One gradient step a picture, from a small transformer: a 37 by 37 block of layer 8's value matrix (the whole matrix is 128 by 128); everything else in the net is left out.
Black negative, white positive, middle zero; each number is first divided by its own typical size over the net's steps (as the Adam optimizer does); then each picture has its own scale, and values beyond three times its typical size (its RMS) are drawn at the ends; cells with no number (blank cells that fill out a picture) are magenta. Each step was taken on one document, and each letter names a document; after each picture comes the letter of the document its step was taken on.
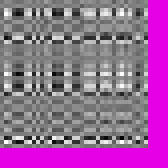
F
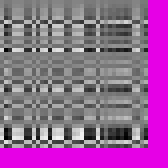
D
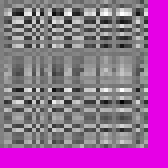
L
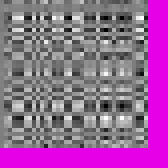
L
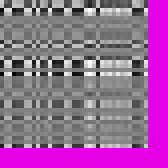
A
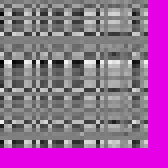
A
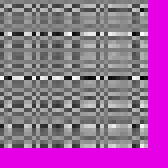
D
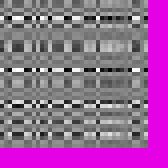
F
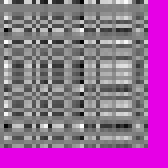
F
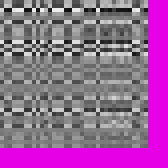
D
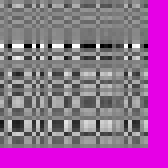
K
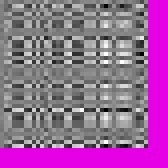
F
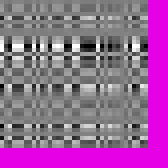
K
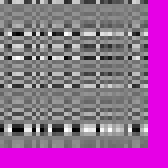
K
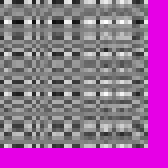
D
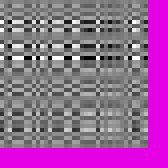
K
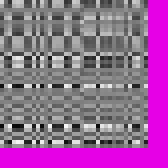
K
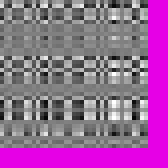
A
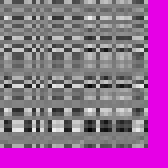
D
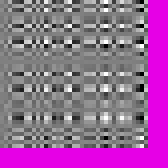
L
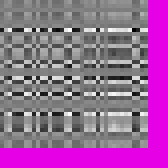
A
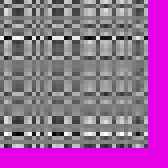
F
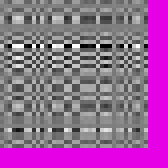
K
